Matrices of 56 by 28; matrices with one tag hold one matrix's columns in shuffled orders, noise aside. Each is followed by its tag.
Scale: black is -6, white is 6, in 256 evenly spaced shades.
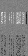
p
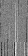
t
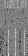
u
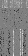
u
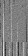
t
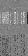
p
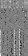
u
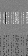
p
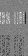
p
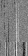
t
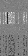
p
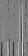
t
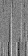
t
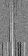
t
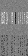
p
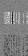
p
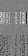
p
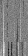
t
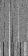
t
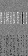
p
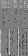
u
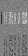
p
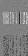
p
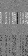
p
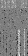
u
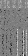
u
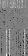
u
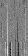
t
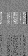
p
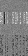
p
